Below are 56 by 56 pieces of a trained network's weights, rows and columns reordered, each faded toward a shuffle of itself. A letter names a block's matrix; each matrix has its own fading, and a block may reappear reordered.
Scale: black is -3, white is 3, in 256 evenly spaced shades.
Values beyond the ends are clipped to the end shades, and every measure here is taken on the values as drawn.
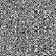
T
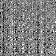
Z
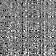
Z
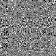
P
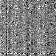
Z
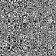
P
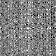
Z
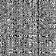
Z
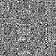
P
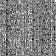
Z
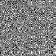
P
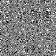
P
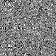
P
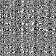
Z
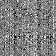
Z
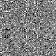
P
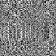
T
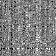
Z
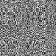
T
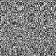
T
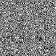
P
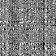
Z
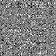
P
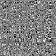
P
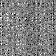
Z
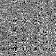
P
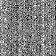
Z
